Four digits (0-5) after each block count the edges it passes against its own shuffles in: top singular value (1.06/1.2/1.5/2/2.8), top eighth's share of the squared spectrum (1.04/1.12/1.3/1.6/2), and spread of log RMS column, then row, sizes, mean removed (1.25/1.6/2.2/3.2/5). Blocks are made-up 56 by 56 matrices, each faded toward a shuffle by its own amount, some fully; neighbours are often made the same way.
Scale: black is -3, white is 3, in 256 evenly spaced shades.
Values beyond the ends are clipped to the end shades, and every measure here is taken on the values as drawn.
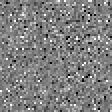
1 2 2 1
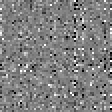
2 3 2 2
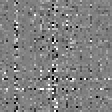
3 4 3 2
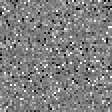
1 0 0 0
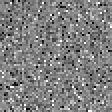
1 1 0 0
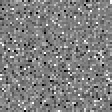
1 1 0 0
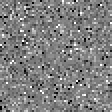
2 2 0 0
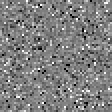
2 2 0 0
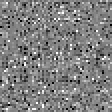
3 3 1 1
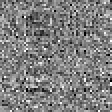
3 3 2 1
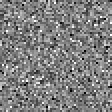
0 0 0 0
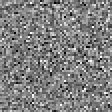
2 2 0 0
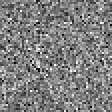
3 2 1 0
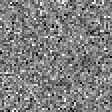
0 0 0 0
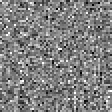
3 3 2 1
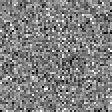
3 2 0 1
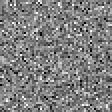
0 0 0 0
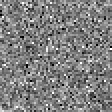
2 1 0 0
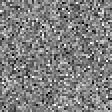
0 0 0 0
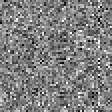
3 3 1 1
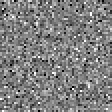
1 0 0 0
